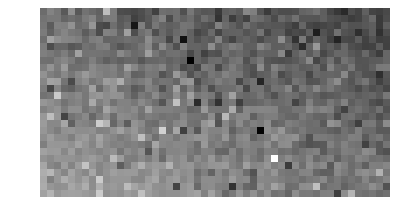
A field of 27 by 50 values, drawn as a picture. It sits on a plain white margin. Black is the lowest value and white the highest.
Slope: up to the bottom left. Stripes: none. Grain: fine. Mirror symmetry: none. Ninth with the lowest average: top right.
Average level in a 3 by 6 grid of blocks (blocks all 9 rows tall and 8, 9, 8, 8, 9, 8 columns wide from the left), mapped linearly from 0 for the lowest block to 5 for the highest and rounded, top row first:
321110 / 433221 / 554333
